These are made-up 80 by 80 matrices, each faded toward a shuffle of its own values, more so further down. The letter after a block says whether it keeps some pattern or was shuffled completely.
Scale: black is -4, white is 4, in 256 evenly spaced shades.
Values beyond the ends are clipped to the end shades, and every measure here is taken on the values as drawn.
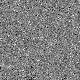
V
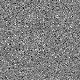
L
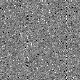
L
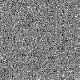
L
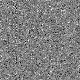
L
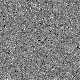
V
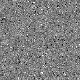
L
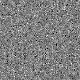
L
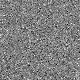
V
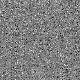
L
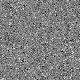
L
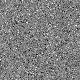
V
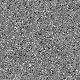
V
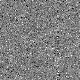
L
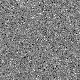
V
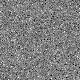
V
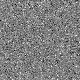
V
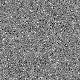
V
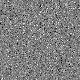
L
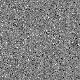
L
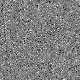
L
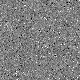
V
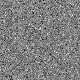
L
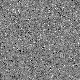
V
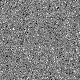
V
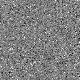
L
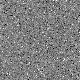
V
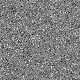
V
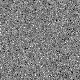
L
